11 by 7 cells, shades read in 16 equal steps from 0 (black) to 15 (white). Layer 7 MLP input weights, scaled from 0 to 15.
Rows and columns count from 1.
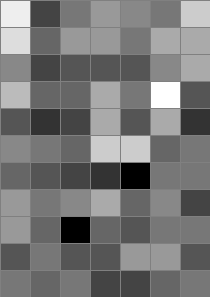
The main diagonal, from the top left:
14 6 5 10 5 6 7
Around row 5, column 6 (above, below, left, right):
15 6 5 3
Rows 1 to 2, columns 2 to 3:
4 7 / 6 9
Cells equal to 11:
1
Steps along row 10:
up down same up same down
